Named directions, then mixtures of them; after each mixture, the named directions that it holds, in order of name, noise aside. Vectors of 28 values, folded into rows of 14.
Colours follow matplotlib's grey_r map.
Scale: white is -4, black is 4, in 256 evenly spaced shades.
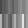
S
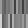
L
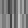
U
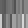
L, S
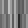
U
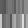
L, S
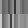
L, U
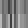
L, U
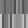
L, S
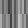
U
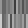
L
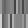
L
